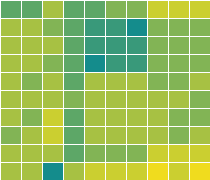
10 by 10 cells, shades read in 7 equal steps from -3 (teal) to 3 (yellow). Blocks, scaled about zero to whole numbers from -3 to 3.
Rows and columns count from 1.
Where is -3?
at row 2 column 7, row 4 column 5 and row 10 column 3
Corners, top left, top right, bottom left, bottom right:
-1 2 1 3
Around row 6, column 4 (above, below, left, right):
-1 -1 1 1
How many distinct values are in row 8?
4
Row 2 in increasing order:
-3 -2 -2 -1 0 0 0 0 1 1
